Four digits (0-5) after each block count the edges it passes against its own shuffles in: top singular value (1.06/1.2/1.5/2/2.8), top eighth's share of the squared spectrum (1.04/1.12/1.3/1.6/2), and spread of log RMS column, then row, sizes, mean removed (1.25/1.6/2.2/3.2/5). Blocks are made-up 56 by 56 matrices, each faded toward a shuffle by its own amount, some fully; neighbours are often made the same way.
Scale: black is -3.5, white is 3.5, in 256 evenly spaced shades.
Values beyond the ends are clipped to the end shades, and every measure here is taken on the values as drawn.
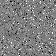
1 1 0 0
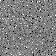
2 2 1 0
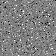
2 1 0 0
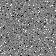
1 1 0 0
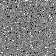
0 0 0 0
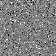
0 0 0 0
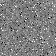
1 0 0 0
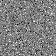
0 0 0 0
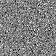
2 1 0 0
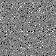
2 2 0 1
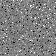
0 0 0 0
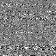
1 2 0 3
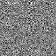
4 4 2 2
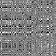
5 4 3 3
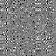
4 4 2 2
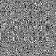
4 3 2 2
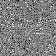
3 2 1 1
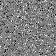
0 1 0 0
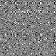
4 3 2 2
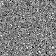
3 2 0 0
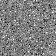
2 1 0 0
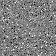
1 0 0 0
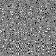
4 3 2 2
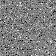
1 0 0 0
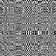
5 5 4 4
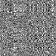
4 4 2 2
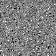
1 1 0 0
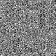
3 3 1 1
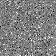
2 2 0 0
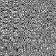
4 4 2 2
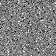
1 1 0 0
